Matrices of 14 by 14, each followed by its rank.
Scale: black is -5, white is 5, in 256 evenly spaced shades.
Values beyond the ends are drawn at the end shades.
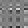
one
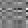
one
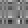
one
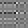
one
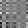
one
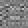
three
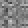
three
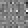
three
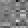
two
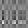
one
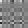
one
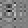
two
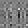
two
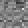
three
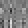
two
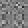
three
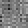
three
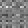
two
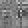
three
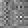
three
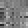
two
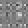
two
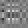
one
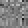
three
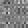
two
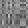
two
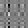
one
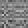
three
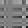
one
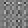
two
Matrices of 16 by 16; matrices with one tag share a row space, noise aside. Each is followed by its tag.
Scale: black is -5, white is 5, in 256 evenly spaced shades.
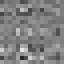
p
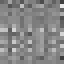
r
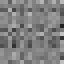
r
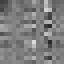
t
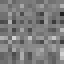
r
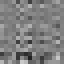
p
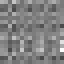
r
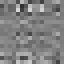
p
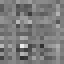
p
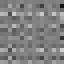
r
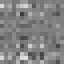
p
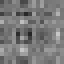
p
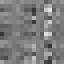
t
